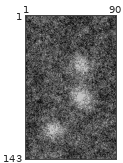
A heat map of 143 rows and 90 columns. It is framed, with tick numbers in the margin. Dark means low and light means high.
There are three bumps. No row or column stands out. There is no overall slope. On average the colour sits 30% of the way up the scale. The field is mottled with small blotches. The ninth with the highest average is the centre. The halves do not mirror each other.
